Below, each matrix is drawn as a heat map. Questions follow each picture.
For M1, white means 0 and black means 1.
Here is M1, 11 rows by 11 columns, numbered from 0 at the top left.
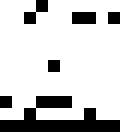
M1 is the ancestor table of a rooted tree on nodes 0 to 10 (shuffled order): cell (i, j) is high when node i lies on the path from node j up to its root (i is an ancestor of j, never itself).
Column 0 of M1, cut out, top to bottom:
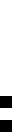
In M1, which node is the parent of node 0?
8
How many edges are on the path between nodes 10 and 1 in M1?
1
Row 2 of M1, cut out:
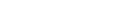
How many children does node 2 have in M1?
0
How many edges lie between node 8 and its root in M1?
1
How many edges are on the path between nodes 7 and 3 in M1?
6
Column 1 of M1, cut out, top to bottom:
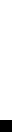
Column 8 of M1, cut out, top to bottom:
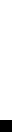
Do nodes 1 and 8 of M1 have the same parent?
yes
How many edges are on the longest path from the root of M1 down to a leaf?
3
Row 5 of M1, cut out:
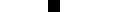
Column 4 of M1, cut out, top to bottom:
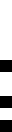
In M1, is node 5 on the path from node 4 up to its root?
yes
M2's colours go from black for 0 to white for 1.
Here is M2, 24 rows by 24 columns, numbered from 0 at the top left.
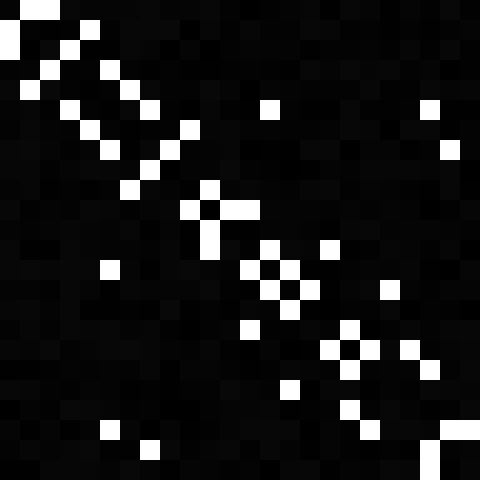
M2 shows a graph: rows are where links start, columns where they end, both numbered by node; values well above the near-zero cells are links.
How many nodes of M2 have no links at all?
0
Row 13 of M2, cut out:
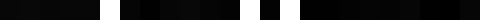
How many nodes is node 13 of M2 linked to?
3
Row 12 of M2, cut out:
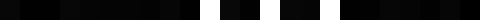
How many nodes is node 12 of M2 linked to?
3
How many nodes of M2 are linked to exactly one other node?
6
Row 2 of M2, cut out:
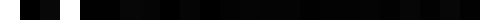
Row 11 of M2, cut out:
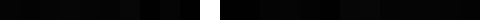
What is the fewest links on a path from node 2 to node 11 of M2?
6
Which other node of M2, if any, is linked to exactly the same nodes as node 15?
node 19
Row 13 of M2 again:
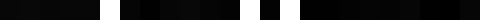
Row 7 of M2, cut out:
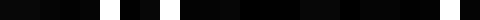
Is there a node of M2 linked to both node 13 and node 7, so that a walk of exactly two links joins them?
yes
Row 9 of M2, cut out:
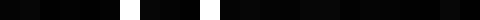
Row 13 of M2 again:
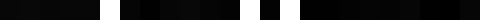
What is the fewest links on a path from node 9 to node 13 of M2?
3
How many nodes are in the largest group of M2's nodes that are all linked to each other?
2
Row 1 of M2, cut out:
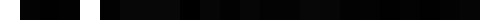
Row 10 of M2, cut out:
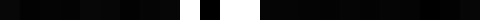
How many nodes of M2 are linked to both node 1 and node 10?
0
